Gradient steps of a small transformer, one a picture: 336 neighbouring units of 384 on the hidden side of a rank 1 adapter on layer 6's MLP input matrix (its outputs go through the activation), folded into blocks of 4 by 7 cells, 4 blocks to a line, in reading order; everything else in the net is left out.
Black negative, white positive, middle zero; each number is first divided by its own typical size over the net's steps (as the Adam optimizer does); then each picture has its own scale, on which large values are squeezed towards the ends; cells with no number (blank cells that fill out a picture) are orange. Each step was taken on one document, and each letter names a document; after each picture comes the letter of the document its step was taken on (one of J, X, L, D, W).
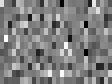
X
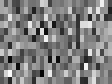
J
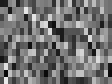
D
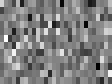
X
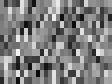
D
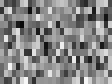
J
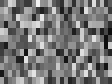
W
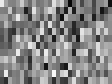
D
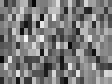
D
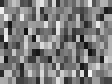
W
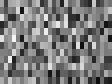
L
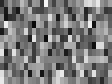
L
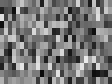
L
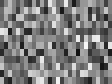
W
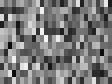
L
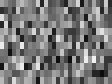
L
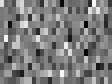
X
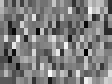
X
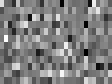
X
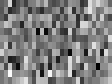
J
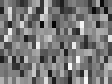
J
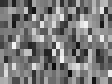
D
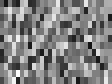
D
